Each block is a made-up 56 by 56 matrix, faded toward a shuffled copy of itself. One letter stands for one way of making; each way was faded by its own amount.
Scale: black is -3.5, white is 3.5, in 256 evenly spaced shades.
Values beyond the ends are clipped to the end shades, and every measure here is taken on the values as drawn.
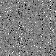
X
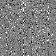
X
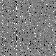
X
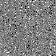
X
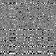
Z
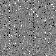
X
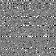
Z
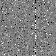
X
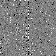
X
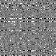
Z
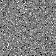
X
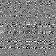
Z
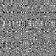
Z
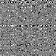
Z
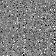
X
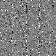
X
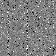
X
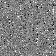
X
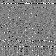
Z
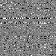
Z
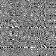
Z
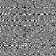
Z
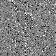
X
